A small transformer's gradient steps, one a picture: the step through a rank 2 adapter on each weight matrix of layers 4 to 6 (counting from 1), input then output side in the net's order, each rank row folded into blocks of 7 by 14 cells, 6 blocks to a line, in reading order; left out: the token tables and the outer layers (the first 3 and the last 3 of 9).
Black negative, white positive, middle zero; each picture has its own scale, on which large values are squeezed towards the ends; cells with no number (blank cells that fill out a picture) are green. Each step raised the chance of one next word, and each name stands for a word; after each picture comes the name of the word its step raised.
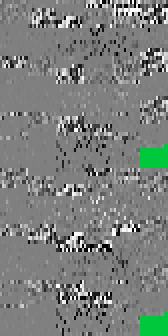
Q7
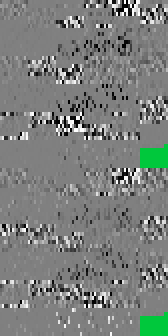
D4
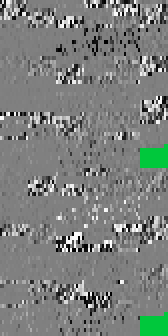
Q7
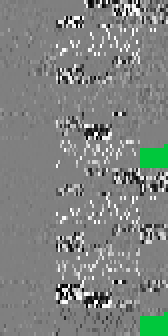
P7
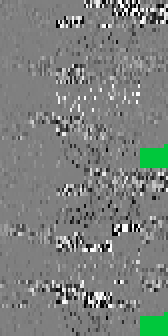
Q7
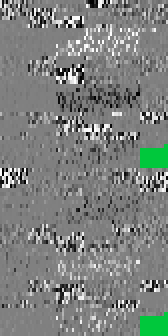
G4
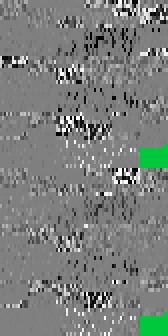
D4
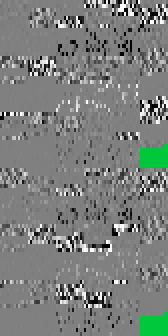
Q7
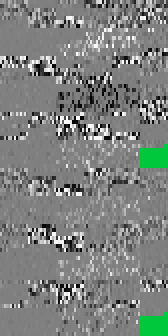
G4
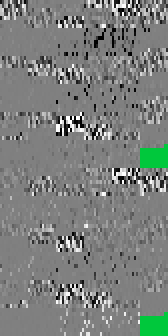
D4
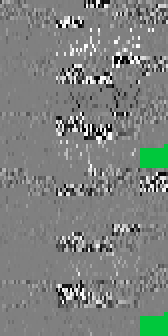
G4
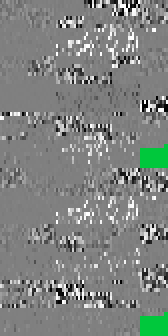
P7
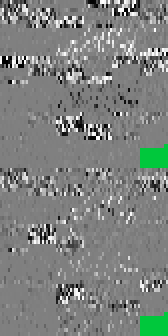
G4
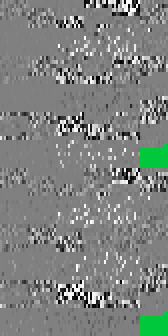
P7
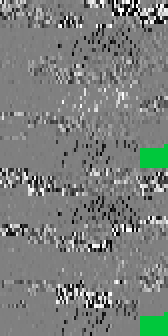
Q7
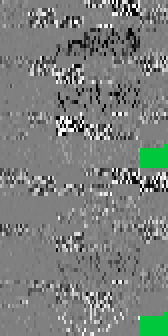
D4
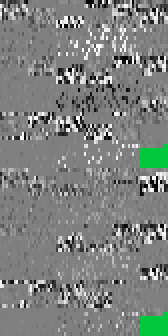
G4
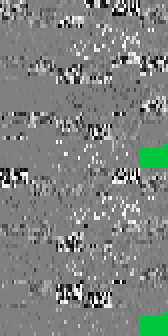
P7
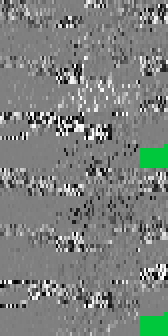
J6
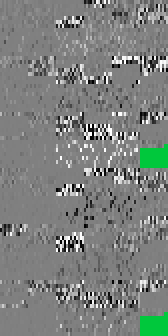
G4
